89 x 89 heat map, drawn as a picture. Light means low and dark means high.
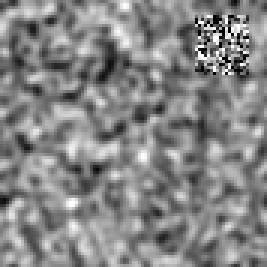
No single row or column stands out from its neighbours. The halves do not mirror each other. The field is mottled with small blotches. In the top right lies a patch that is rougher than the rest. Values change most from cell to cell in the top right. No regular stripes run through it.
